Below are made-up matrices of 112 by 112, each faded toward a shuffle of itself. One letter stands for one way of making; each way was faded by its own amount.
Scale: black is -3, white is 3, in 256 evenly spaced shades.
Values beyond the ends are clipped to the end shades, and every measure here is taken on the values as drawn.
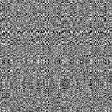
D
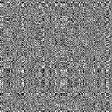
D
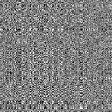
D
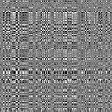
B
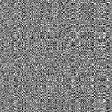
D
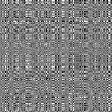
B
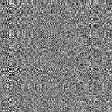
D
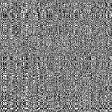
D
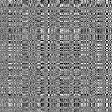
B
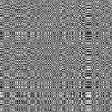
B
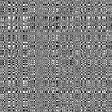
B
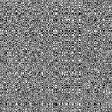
D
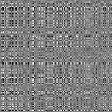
B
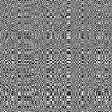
B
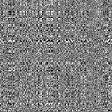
D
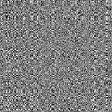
D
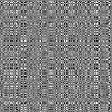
B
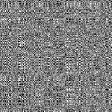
D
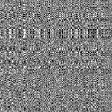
D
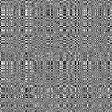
B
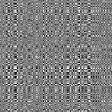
B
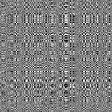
B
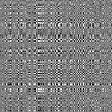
B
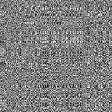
D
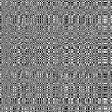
B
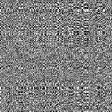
D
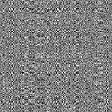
D
